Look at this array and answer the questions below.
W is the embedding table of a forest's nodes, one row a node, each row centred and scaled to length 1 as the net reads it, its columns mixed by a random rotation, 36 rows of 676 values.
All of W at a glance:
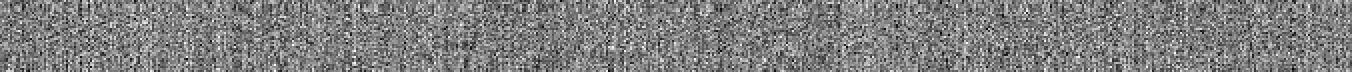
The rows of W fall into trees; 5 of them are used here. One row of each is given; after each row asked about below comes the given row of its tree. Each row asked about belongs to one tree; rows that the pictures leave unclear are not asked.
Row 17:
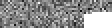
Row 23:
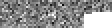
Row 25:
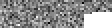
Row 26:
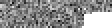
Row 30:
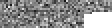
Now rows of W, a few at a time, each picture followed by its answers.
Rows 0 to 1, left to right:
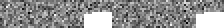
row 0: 17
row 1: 17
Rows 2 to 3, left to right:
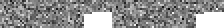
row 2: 25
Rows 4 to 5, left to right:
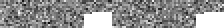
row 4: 25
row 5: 25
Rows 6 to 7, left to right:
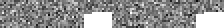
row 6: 17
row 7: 25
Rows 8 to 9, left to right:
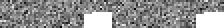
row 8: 26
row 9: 17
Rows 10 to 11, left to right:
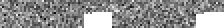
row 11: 26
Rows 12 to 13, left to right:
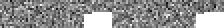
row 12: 25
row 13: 23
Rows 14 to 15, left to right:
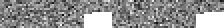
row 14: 30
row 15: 25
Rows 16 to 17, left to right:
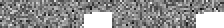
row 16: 17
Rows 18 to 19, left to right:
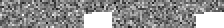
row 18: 23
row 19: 25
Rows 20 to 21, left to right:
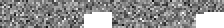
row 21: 23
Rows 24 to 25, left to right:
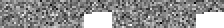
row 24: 23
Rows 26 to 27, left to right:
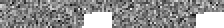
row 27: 26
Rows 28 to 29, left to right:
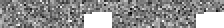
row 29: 30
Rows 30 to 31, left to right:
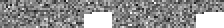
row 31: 25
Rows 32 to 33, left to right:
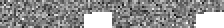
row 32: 17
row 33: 30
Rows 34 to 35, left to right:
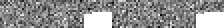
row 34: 17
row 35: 17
